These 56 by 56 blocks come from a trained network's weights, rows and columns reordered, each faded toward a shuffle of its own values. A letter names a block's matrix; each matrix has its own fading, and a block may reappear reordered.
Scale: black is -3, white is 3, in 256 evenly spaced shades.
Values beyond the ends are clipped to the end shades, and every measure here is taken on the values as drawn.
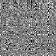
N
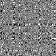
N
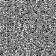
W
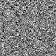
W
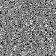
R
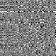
N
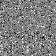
R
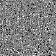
R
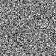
W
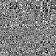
N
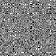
N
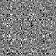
N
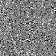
R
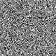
W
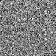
W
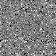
R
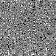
R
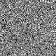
W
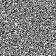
W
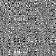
N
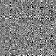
N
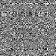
N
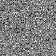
W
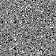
R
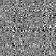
N
